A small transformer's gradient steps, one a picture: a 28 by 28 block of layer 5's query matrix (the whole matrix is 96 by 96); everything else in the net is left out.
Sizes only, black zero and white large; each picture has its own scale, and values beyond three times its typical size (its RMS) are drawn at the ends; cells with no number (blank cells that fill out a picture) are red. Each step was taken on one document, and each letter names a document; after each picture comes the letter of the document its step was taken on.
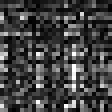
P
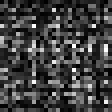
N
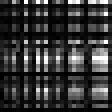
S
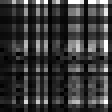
S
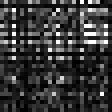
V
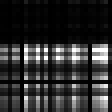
S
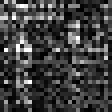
N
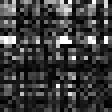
V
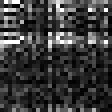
V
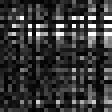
P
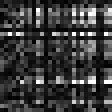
P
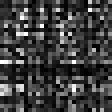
P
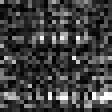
N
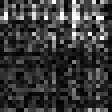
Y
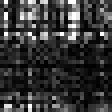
Y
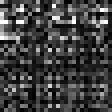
V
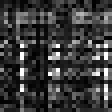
N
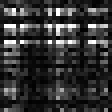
V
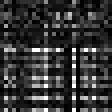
Y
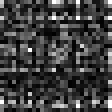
N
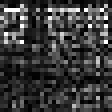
V
